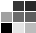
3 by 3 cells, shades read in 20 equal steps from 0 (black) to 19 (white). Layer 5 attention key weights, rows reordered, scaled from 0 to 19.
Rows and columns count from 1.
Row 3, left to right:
0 17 14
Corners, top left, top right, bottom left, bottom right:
19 3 0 14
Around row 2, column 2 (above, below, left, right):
4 17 12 7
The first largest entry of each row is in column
1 1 2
